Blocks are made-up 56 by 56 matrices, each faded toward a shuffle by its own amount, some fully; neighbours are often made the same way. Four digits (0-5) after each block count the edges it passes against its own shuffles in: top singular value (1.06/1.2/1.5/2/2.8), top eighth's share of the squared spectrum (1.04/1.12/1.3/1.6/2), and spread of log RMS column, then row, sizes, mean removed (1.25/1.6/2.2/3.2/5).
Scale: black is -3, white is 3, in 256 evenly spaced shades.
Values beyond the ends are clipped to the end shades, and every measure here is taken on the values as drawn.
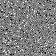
0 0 0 0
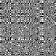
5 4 3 3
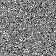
0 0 0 0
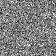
0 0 0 0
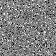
0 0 0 0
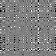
4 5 3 3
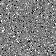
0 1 0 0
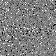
0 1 0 1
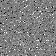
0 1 0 0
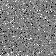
0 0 0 0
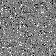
0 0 0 0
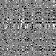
4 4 2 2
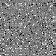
3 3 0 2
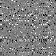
4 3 2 2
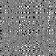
4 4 3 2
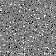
2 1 0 0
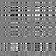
5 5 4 4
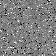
2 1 0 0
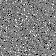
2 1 0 0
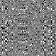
4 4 3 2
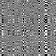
5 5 4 3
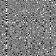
4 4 2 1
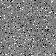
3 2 0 1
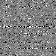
2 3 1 3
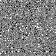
1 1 0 1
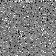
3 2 0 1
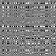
5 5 3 4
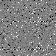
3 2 0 1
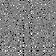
3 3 2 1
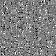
3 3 1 1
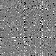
4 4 2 1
